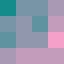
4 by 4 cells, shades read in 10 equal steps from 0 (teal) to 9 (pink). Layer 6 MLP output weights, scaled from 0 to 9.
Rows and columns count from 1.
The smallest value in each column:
0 4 3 6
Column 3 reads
4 3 5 7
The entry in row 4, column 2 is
7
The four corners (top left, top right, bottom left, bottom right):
0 6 6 7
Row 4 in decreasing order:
7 7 7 6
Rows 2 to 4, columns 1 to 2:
4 5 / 3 5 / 6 7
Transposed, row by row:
0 4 3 6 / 4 5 5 7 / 4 3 5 7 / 6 7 9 7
